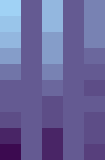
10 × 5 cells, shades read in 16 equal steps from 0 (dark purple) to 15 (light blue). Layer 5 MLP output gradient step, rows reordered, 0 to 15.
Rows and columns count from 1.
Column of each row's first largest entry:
1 1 1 1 3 3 1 2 2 2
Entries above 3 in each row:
5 5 5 5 5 5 5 5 3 3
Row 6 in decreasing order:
7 6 6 6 5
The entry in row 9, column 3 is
2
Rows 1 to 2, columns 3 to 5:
13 6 9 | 13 6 9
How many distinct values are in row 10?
4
